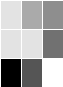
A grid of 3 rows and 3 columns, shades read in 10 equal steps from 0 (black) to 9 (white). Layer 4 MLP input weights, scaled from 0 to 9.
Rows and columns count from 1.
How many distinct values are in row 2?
2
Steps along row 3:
up up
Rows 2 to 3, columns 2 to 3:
8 4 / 3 9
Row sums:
19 20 12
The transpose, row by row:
8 8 0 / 6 8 3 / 5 4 9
